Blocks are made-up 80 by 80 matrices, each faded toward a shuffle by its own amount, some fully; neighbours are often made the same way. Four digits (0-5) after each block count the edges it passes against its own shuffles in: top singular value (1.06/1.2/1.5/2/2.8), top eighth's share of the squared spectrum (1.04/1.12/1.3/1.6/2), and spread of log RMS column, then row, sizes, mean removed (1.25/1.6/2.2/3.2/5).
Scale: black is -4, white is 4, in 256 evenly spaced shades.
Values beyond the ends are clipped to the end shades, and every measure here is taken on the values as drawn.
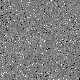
1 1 0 0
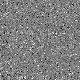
3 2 0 1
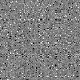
4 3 2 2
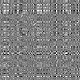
5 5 3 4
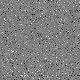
2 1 0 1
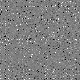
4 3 1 1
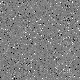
2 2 0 0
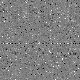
3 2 1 1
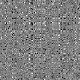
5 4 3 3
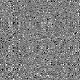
4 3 2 2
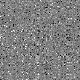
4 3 1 1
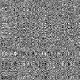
4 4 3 2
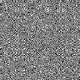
4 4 2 2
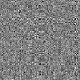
4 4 3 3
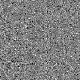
3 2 1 1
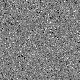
2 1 0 0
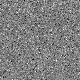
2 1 0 0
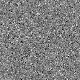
3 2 0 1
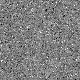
0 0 0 0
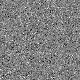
1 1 0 0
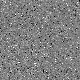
2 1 0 0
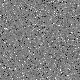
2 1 0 0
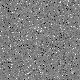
1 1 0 0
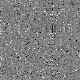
3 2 1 0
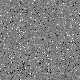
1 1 0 0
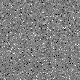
3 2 0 0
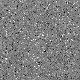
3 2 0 0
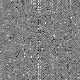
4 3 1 0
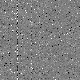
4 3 1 0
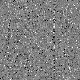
3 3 1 0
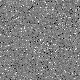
1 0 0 0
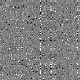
4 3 2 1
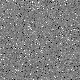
0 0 0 0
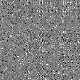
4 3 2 1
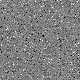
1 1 0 0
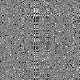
4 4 2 2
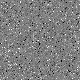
0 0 0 0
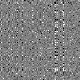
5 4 3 2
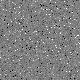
0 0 0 0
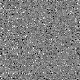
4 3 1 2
